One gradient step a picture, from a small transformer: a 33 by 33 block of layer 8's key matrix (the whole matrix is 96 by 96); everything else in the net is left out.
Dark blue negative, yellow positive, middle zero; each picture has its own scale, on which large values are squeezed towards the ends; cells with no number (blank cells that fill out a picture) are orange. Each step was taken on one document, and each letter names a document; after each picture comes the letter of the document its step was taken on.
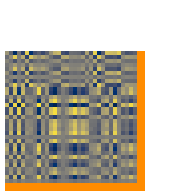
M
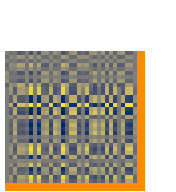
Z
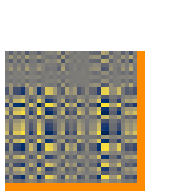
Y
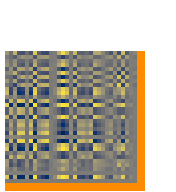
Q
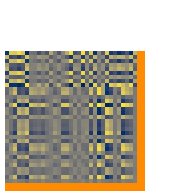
M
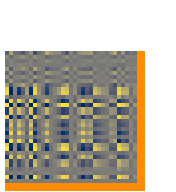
Q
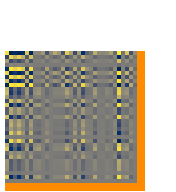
Q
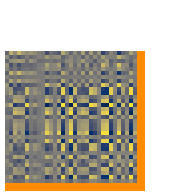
Y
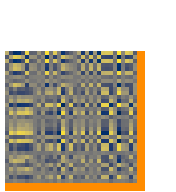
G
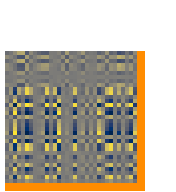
G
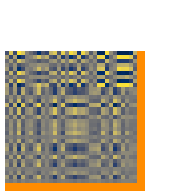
M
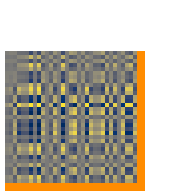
Z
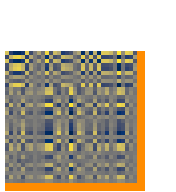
G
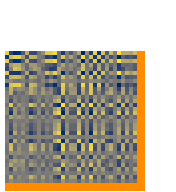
G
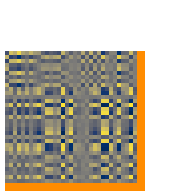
Y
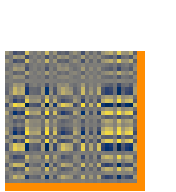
G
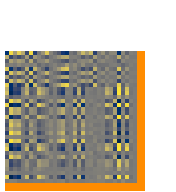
Q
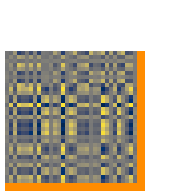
Z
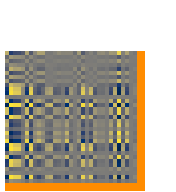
Q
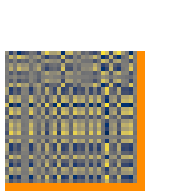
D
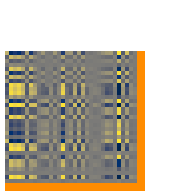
Q
